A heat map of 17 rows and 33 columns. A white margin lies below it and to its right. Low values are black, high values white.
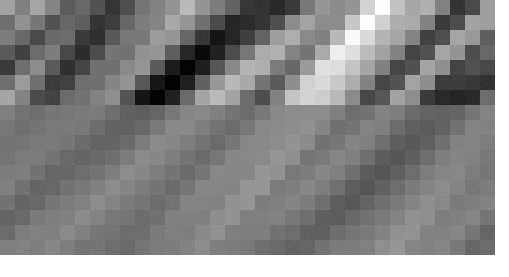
A horizontal seam about 40% of the way down splits the table, and the bottom part is calmer. The distribution is heavy-tailed on both sides. The top right is the ninth with the highest average. The grain runs diagonally up to the right. Neither half mirrors the other.
